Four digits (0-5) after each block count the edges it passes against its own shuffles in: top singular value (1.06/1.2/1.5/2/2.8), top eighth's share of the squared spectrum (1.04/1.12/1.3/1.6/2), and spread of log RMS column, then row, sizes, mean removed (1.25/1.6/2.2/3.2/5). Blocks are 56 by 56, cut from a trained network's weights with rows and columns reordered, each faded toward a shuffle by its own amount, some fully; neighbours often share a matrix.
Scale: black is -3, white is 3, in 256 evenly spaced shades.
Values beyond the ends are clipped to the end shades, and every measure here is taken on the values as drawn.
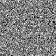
3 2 0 1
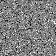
0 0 0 0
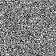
1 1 0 0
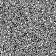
0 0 0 0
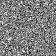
0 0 0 0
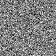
1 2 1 0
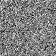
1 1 0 0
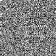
3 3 1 1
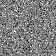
0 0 0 0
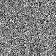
2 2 0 1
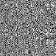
3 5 3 2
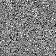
0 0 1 0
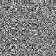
3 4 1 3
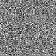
3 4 1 2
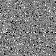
2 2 0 1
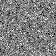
0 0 0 0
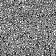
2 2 0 0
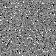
1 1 0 1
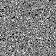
2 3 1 1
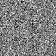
2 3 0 0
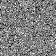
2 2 0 0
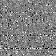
3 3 1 2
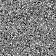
1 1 0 0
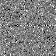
2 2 0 1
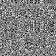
3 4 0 2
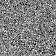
1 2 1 1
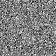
1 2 0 0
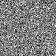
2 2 1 0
